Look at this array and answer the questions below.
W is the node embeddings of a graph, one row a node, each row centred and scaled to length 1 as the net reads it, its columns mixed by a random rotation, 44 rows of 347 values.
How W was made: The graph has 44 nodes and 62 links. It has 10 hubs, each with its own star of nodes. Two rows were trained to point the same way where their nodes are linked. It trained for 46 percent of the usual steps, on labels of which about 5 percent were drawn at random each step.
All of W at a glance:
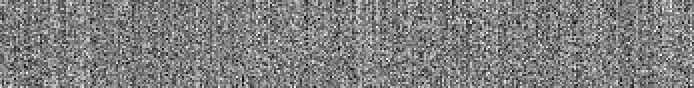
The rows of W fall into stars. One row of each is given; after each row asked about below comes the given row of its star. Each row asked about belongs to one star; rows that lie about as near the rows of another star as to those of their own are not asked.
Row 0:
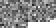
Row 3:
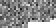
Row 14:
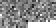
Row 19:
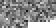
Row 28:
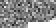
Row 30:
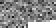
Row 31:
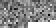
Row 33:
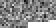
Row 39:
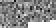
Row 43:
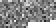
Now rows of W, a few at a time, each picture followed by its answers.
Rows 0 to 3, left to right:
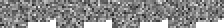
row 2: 0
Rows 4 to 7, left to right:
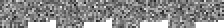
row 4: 19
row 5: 28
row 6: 30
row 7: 14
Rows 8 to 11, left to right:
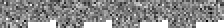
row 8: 19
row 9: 19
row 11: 43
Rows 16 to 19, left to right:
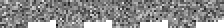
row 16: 0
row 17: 43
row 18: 31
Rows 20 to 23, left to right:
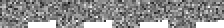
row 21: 43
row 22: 39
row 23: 30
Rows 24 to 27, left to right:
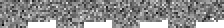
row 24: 33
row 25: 31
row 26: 3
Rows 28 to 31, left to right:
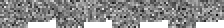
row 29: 3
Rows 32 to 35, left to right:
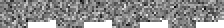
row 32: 43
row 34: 0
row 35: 19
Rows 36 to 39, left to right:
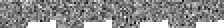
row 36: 28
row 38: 3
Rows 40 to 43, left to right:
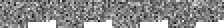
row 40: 39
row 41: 3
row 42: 39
